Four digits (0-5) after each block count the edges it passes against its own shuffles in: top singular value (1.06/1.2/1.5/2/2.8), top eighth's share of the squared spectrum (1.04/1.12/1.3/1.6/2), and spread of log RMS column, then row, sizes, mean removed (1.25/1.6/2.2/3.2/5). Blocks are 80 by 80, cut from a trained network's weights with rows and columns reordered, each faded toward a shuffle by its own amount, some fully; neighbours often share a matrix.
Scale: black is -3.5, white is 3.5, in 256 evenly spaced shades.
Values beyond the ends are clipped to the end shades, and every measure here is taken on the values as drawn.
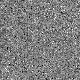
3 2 0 1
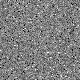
1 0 0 0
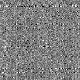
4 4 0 3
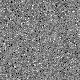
1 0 0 0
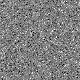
0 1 0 0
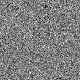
2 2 0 1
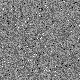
0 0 0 0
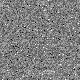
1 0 0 0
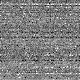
4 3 2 2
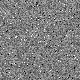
0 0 0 0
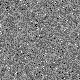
0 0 0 0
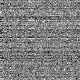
4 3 2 1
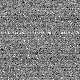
3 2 0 1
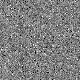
2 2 0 1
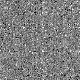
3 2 0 2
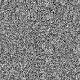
3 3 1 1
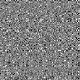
4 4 2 3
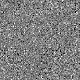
3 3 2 1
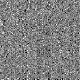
3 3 1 2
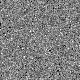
1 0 0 0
